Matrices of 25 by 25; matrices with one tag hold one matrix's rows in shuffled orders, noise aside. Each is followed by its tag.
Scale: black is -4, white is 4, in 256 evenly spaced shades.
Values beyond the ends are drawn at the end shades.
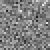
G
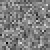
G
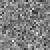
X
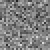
G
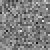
G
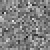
X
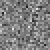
X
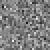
X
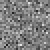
G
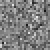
X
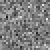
G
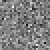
X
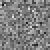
X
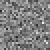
G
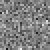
G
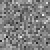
G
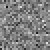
G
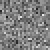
G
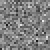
G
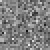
X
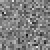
X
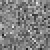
X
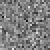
X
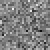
X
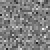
G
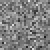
X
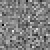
X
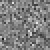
X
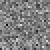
G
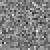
X
